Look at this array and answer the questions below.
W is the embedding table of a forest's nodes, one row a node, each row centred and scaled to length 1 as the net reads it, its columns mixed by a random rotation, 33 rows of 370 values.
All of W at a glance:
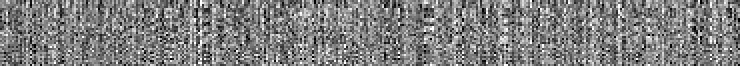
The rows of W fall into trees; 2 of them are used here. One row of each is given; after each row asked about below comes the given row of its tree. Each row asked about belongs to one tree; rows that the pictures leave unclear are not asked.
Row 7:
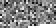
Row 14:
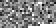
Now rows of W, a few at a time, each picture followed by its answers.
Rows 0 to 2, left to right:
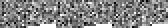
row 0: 14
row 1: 14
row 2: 14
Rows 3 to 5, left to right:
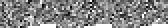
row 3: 14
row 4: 7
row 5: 7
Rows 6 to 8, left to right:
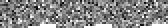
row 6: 7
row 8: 7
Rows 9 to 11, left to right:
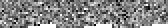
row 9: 14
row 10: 14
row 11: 7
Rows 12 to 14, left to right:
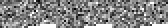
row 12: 7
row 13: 14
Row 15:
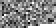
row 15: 14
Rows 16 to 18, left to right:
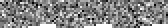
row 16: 7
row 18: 14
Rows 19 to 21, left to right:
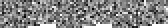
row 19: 14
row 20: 14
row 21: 14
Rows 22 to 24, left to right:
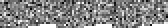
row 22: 7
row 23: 7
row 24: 14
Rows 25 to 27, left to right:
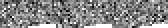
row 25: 7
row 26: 7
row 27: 14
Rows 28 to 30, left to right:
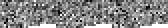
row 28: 7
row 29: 14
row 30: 7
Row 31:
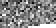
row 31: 7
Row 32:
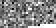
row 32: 14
